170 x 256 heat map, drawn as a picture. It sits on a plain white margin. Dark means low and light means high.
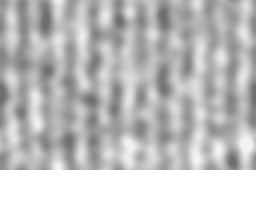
Stripes running up and down repeat 11 times from left to right. The texture varies smoothly and slowly. The histogram is bell-shaped. Overall the values sit about 70% of the way up the scale.
